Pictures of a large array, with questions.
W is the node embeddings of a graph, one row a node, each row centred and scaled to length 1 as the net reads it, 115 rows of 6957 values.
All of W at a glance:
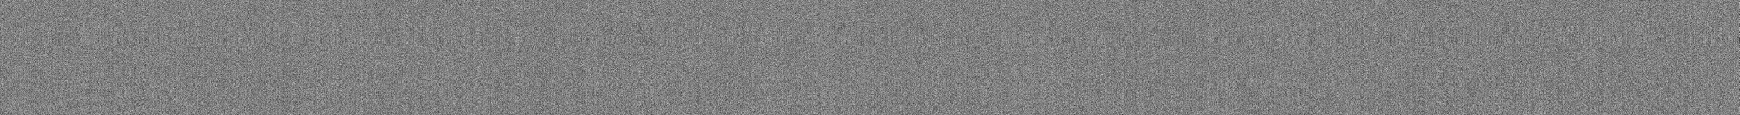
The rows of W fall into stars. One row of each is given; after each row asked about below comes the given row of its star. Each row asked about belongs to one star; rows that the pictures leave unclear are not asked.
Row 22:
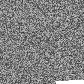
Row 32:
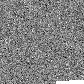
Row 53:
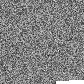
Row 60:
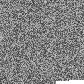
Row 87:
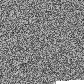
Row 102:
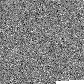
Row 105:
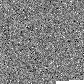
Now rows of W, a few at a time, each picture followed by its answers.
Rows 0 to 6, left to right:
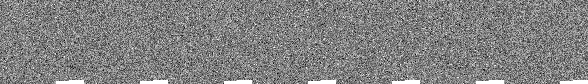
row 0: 87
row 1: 53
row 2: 22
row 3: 53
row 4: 87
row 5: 32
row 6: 22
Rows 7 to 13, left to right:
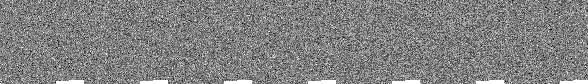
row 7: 53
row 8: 22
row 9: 60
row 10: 87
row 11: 105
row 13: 53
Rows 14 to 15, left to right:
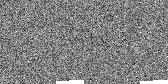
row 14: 53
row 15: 105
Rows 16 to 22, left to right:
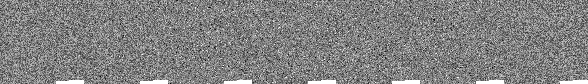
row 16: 22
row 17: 87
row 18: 53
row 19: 60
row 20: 102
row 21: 32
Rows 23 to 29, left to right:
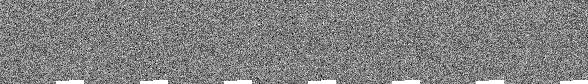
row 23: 60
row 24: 32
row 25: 60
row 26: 60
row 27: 22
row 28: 22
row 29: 22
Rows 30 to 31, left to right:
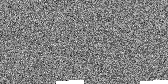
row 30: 22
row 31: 60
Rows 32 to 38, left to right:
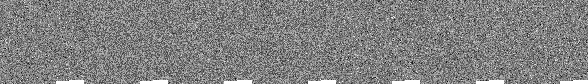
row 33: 22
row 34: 105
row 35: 53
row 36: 87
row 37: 32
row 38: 32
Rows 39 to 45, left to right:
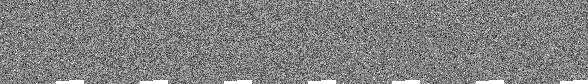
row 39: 32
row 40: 32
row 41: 32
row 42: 105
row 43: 105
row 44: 22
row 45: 32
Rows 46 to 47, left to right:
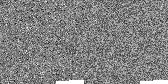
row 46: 60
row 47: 60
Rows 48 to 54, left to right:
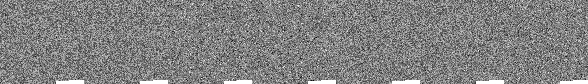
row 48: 102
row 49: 102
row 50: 87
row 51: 102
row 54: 22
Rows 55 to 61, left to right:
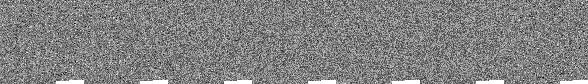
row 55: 60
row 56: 87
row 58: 53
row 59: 22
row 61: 87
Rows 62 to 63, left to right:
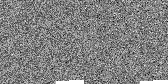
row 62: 87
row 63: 60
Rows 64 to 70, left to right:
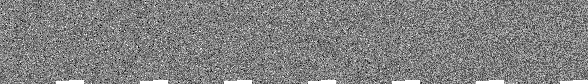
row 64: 60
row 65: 105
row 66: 102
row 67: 22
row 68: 102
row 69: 22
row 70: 102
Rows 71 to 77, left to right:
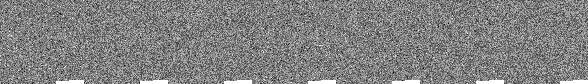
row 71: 102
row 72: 53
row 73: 22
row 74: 102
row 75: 22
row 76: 102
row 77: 102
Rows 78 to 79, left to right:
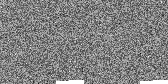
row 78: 32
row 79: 87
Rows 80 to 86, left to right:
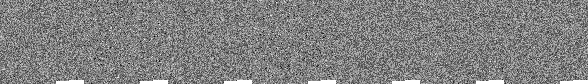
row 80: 60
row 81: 60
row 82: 60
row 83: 32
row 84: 32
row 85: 32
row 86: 60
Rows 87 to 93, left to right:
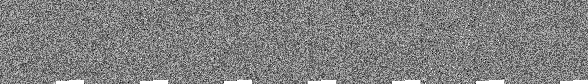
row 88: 105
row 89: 53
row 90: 60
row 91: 102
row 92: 53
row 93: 53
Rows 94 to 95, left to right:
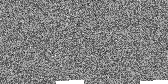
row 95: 53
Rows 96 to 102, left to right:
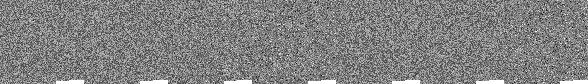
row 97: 87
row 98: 22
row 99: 60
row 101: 102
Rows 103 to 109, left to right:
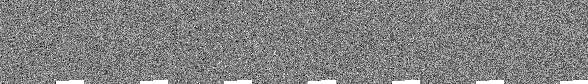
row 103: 53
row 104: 53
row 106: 22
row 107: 22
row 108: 87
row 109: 32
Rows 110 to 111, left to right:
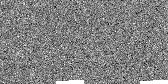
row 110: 87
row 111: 102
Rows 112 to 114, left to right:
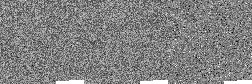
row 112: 53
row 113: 53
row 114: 105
